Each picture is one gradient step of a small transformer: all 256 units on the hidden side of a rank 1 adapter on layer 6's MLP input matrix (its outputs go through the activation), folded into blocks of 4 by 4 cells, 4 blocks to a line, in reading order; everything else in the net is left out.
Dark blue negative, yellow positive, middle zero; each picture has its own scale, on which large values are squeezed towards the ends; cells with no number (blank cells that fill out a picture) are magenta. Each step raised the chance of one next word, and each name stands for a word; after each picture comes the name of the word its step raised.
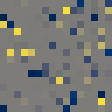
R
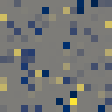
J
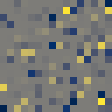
R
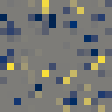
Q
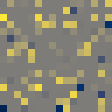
Q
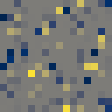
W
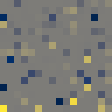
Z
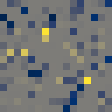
R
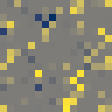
Q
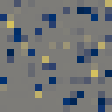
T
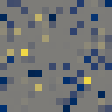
R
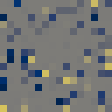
Z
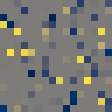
R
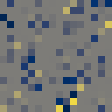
J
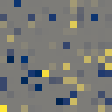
Z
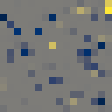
Q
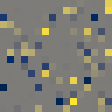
Z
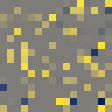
J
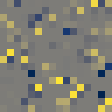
T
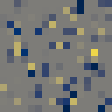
J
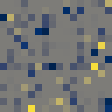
T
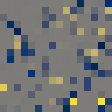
J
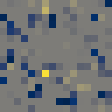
Z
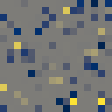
J
